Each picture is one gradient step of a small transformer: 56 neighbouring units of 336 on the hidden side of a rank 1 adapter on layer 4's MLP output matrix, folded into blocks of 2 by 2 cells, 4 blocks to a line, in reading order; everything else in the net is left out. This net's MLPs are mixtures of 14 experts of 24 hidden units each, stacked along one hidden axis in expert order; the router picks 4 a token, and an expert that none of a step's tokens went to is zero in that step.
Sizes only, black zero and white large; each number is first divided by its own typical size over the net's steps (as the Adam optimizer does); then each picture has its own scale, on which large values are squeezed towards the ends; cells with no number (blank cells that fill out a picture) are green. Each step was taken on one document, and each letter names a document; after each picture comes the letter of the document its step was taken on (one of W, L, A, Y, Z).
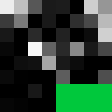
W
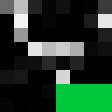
W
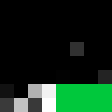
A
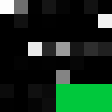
W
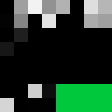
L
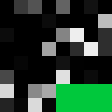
A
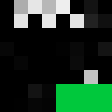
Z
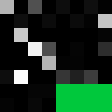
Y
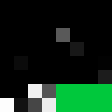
A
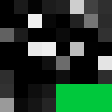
A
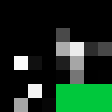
Z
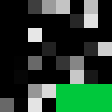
L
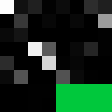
Y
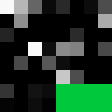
W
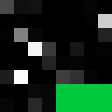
Y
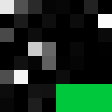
Y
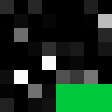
Y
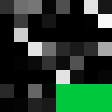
W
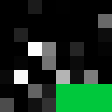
Y
